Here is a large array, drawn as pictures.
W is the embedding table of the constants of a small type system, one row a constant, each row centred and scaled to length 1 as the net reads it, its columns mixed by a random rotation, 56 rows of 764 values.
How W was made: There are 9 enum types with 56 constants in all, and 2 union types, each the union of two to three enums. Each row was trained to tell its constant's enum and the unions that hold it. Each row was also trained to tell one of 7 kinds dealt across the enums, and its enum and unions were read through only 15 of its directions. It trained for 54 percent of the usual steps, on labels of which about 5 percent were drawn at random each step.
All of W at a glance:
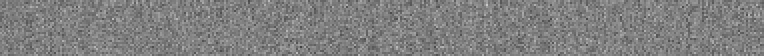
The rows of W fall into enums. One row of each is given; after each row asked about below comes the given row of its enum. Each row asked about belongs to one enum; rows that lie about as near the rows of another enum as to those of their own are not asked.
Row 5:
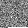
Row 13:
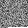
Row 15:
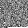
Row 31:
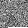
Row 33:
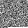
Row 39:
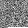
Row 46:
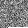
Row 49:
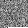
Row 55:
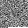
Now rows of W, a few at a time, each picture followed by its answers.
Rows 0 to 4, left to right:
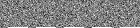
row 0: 15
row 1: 49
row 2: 13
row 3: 31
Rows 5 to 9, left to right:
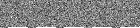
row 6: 55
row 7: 15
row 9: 46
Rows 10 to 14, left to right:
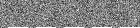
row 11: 33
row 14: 13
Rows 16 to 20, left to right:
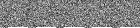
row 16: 33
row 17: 46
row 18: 5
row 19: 5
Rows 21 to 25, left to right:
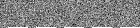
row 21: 13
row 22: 49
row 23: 31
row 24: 31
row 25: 5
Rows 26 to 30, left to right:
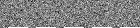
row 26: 46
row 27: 5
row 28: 31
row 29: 49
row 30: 5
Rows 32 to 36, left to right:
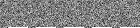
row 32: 46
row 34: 13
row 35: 5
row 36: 31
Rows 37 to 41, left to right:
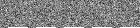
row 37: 49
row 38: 55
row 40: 5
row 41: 33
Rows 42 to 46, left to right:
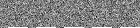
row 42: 49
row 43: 46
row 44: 31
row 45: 13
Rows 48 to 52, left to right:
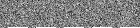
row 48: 13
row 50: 13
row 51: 46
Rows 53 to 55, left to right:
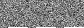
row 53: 31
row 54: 49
